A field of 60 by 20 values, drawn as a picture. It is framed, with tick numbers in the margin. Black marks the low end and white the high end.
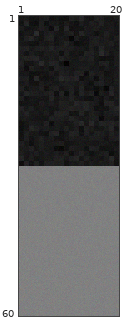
The table splits into 2 rows of 1 panel. Panel 1,1: very low, fine-grained, faint in contrast. Panel 2,1: middling, flat.
